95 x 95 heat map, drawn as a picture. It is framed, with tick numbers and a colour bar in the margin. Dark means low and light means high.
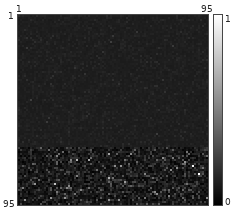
Slope: none. Histogram: skewed, a long tail of high values. Mirror symmetry: none. Grain: fine. Seam: horizontal, 70% of the way down, the top part calmer. Average level on the scale: 10%.
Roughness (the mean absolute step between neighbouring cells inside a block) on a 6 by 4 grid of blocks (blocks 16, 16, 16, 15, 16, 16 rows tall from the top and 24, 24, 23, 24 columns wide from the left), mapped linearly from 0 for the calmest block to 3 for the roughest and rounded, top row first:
0000
0000
0000
0000
2223
3333
